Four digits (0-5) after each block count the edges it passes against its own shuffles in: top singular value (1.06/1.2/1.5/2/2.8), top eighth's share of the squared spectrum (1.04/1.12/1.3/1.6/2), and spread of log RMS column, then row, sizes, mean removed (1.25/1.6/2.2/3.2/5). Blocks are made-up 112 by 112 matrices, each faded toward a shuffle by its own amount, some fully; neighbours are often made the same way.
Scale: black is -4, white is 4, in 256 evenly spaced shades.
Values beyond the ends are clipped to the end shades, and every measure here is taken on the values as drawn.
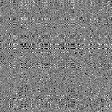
5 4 3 3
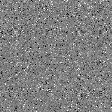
3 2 1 1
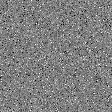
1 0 0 0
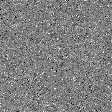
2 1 0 0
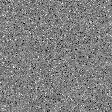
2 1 0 0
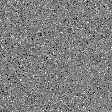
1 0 0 0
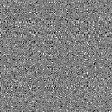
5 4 2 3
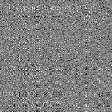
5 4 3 3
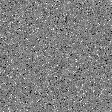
0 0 0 0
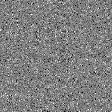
3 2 1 1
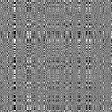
5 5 4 4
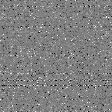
4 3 0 2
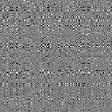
5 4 3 3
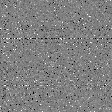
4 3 0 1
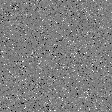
1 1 0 0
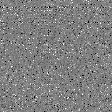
4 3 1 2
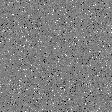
2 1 0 0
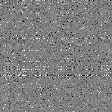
4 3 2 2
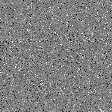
0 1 0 1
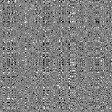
5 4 3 3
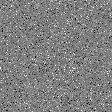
2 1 0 0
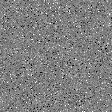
3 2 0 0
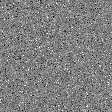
0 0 0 0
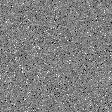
0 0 0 0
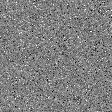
0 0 0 0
